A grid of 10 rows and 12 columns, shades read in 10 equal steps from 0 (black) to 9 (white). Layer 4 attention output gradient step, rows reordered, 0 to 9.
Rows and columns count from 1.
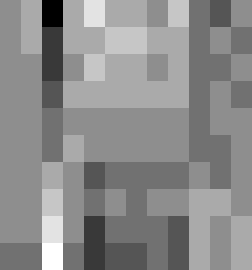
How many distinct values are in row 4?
4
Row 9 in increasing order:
2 3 4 4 4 5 5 5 5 6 6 8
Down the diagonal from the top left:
5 6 2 6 5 5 4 5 3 6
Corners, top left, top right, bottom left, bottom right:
5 5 4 6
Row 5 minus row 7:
0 0 -2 0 2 1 1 1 1 -1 1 0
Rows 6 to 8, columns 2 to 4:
5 4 6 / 5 6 5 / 5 7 5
